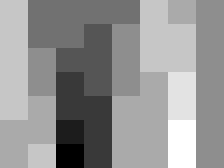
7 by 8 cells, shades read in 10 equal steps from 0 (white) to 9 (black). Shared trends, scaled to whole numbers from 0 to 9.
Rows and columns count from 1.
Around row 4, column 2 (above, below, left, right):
4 3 2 7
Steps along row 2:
up same up down down same up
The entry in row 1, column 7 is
3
